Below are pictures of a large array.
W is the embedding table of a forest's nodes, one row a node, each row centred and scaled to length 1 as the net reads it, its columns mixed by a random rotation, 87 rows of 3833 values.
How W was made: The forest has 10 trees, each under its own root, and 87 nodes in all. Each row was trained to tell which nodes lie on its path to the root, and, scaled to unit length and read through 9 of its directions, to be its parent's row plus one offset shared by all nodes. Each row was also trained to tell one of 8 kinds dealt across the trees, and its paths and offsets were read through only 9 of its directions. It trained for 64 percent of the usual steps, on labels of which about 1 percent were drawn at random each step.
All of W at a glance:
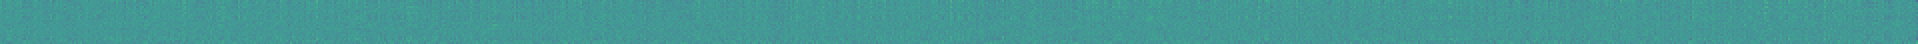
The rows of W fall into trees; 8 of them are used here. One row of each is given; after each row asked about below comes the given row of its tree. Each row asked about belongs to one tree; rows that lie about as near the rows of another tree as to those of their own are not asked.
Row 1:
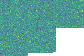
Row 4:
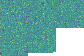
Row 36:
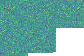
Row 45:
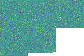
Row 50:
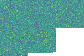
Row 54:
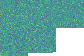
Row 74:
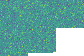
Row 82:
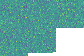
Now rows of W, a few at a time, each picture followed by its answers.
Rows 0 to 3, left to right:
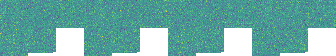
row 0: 36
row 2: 36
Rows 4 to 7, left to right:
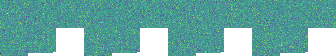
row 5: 36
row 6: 82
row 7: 36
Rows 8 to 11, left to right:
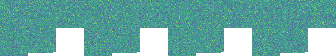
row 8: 50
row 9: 82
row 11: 82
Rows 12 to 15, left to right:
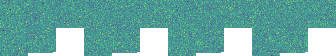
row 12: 4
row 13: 36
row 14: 36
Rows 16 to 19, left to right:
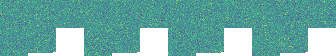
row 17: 82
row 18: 45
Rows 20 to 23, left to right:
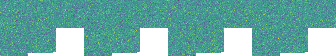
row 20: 54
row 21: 1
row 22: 50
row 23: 54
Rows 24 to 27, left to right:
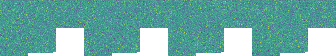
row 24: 54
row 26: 36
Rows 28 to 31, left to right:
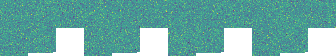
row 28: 54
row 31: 45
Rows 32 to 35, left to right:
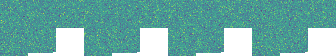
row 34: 36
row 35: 1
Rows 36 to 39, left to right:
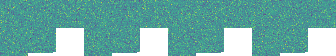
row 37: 1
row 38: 54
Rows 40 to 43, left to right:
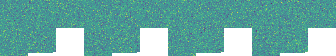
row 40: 82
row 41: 54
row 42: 36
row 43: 50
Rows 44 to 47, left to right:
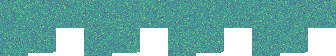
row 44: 74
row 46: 1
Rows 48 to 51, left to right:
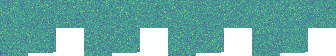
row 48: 1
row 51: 54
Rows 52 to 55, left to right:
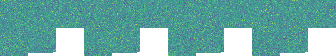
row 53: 1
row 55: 54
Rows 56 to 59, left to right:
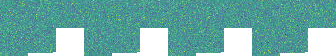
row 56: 54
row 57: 45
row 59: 82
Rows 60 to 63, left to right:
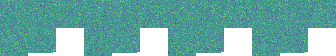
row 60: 45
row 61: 1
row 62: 1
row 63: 82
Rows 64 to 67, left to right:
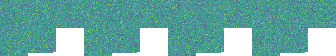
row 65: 82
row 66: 50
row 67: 82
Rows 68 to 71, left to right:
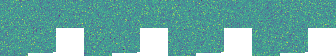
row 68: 36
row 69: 36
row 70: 50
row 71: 82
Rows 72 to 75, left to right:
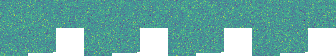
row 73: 1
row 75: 1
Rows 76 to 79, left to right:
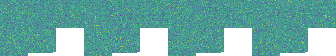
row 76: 1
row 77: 36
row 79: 1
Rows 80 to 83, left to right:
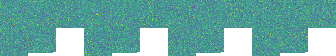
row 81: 54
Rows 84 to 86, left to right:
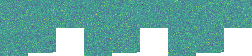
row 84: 54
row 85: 54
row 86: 45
